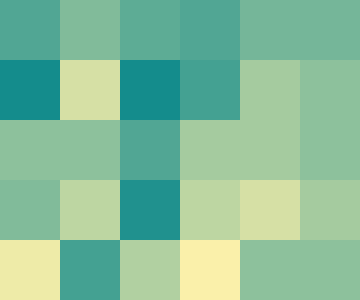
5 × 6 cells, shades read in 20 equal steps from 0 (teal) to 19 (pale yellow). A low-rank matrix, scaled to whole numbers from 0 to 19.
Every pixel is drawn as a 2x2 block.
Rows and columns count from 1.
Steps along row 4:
up down up up down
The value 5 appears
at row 1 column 1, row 1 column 4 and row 3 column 3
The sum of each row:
41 42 59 66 74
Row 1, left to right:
5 9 6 5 8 8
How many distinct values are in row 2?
5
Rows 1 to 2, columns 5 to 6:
8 8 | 12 10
